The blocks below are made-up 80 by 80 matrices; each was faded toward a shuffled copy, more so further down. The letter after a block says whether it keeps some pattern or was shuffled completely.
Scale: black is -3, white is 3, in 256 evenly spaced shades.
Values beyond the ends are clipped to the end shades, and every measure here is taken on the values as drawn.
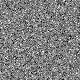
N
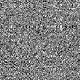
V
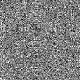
V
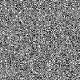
V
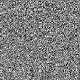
V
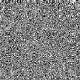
V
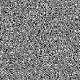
V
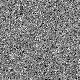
N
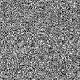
V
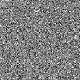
V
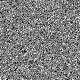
N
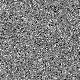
N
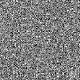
V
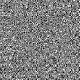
V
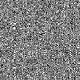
V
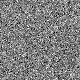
N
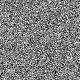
N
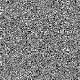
V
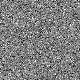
N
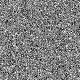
N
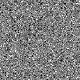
V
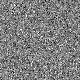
N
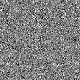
V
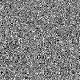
V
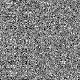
V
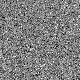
N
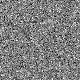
N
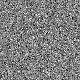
N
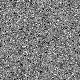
N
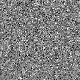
V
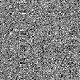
V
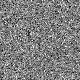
N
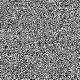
V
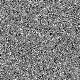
N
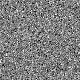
N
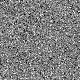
N
